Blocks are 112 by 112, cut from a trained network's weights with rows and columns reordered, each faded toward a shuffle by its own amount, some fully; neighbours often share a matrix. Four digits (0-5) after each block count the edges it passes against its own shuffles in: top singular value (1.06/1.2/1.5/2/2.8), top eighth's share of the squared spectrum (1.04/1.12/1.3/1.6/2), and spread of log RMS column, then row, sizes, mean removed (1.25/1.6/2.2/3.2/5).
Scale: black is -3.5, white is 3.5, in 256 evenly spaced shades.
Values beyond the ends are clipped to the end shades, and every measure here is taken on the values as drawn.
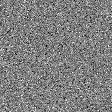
2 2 0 1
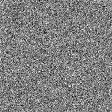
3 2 0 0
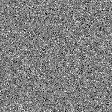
2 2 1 0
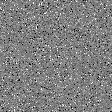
0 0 0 0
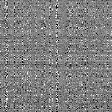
4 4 4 2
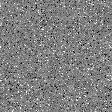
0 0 0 0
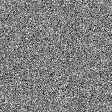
1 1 0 0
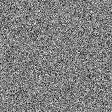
1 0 0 0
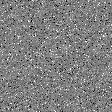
0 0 0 0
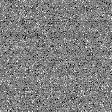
3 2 2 0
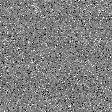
1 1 0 0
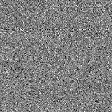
3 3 1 1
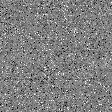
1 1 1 0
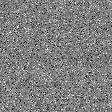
1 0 0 0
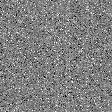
1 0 0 0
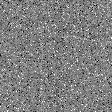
0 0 0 0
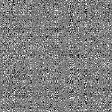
4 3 3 1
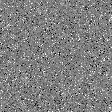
0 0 0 0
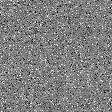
1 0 0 0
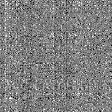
3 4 1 3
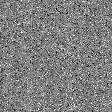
1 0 0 0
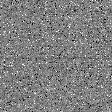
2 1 1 0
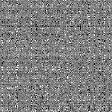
4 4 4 2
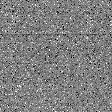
2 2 1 0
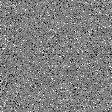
1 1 1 0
